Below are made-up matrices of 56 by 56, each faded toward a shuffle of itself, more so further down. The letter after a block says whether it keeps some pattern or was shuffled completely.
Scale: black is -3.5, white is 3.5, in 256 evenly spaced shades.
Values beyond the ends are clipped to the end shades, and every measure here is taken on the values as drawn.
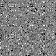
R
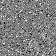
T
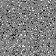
R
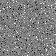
T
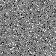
T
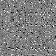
R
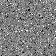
T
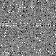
R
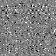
R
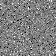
T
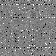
R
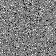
T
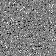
T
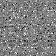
R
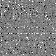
R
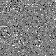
R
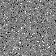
T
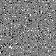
R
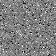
T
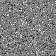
T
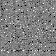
R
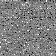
R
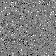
R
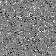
R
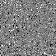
R
